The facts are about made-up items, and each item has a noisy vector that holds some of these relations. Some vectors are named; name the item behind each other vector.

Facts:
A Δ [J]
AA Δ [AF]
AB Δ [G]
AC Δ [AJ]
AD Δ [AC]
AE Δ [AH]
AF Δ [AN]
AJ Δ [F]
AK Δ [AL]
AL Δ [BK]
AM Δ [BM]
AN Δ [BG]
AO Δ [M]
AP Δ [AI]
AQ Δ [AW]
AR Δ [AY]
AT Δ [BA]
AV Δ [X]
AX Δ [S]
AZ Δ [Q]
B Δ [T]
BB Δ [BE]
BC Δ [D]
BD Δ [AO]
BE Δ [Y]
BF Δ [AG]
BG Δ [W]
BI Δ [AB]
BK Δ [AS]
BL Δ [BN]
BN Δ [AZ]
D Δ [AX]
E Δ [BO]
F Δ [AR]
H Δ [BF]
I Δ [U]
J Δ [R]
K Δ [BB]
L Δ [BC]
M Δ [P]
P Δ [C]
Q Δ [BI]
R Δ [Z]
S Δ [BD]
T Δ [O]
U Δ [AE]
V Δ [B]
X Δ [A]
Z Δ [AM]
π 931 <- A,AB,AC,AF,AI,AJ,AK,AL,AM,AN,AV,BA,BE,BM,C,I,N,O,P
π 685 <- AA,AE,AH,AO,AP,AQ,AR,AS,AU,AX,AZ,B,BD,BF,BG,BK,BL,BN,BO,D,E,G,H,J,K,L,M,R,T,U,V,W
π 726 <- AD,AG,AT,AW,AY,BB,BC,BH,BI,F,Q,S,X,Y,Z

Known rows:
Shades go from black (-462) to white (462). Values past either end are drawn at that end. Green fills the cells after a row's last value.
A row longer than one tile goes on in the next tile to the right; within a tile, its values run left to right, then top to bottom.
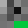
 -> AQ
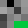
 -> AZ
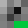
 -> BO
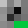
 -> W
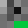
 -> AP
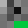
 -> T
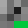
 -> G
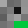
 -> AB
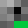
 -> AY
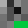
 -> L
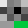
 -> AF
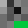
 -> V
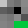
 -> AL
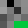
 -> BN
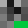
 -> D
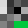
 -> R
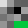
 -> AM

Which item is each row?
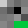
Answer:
AV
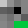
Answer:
BE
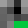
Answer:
AJ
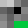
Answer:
C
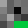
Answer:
AD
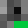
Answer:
AR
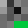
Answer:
H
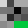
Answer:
BG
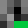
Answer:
F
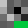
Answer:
X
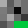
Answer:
BB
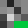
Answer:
BI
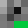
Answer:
AU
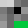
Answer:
BM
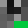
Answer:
BD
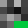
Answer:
S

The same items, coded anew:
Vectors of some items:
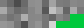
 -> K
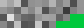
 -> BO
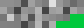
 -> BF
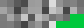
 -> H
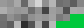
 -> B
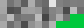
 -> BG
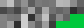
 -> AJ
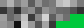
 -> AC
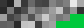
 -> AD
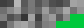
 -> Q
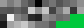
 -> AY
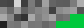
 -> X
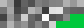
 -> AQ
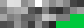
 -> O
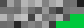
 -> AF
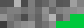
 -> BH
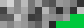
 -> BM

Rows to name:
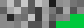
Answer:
AL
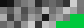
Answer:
AT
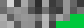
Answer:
P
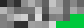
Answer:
AA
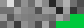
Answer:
AB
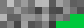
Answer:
A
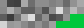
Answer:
BL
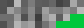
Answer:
Z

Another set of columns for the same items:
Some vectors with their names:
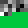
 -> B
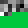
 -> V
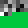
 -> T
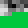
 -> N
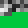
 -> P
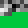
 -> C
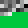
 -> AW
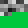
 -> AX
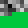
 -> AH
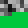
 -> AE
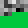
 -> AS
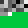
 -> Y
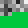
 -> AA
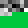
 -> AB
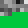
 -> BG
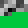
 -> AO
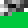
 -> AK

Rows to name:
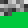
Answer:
L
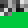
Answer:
G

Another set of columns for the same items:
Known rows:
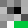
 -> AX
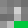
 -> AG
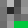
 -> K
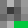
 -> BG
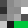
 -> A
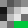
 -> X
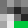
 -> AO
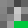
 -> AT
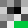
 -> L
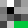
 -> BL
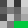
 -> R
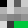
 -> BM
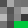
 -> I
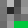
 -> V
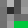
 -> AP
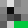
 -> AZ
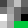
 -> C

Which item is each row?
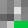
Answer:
AY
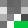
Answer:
BC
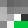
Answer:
S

